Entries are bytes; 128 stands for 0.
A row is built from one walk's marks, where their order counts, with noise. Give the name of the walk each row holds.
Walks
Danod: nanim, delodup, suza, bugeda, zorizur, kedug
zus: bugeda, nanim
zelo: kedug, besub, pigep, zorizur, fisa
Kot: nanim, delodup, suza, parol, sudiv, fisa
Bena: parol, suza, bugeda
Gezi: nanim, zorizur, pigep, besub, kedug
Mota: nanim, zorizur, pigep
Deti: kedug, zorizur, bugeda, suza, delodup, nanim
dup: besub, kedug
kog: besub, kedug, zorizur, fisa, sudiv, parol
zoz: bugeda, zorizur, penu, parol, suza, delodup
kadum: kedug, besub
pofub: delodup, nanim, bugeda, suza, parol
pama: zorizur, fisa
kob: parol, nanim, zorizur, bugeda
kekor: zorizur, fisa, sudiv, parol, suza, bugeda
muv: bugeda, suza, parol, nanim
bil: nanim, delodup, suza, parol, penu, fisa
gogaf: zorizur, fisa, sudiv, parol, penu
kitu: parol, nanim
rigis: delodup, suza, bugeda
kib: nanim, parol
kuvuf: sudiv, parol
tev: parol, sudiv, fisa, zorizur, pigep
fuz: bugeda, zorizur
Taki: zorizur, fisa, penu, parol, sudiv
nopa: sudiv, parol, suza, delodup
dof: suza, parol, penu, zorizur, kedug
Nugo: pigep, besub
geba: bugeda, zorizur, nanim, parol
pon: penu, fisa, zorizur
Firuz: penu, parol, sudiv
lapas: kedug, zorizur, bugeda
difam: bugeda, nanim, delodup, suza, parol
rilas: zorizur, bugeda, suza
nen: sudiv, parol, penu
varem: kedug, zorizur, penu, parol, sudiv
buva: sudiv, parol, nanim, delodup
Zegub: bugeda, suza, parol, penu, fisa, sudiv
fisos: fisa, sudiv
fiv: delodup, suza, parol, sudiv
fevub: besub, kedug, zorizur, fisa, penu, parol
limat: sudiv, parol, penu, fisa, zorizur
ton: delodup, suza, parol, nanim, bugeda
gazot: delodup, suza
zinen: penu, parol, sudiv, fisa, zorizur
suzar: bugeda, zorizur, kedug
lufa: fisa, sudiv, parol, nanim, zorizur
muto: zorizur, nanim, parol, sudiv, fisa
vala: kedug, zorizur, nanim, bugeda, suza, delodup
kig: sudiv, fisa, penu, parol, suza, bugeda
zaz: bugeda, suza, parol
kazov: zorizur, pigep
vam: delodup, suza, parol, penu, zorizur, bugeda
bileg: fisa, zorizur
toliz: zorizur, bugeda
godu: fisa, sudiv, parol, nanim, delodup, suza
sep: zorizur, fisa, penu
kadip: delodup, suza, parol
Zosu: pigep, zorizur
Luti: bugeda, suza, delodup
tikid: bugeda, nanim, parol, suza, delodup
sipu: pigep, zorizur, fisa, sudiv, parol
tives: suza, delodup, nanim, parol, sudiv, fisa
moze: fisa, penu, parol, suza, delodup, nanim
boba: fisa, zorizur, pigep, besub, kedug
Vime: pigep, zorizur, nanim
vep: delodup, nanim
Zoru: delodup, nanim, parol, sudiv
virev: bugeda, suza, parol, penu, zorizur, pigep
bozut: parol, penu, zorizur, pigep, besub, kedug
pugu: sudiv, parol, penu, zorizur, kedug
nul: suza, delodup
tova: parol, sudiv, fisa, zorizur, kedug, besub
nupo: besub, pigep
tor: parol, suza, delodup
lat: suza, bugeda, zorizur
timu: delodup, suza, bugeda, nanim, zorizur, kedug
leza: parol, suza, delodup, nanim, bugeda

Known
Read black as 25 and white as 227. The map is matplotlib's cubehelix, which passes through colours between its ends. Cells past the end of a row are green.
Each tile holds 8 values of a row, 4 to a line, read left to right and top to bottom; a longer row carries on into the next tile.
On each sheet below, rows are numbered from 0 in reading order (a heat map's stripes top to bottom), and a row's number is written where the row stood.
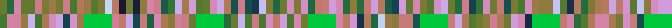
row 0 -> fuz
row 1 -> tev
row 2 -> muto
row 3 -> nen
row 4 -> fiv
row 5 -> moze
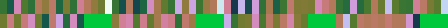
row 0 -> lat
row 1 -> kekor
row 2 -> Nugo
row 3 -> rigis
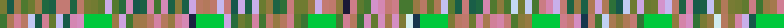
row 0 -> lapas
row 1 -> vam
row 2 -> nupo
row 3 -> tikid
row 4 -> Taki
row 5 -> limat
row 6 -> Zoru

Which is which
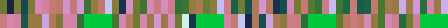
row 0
godu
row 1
difam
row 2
kuvuf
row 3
pama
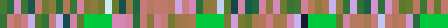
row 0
rilas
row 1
fisos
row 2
ton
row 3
vep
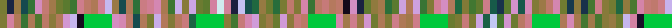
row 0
leza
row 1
kig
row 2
Vime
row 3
sipu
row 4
varem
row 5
tor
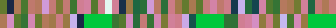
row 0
Zegub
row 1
kib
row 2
Mota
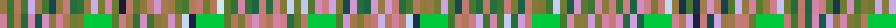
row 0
dup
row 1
muv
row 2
sep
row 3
pofub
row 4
Deti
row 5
zoz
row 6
tova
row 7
kog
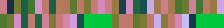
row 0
kitu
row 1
Kot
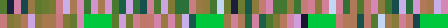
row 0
boba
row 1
timu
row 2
Bena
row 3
Firuz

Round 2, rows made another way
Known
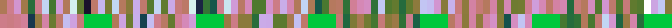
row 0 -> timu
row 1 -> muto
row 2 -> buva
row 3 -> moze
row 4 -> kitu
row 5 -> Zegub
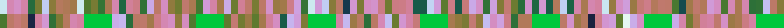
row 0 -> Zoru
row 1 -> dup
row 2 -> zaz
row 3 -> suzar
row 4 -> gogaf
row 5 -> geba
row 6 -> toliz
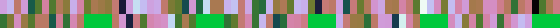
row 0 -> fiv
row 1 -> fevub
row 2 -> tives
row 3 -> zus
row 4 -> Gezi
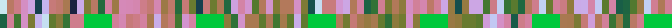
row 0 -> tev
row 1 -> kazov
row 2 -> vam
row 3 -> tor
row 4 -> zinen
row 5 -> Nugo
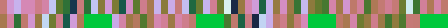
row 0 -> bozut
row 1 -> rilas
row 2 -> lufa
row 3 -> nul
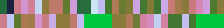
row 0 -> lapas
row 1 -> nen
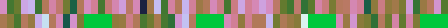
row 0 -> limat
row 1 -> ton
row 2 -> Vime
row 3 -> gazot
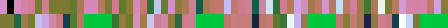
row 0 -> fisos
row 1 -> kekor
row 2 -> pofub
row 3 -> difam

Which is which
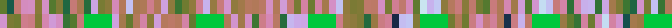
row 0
sep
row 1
nupo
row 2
kob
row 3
muv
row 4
Bena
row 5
Taki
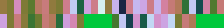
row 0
Luti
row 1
kog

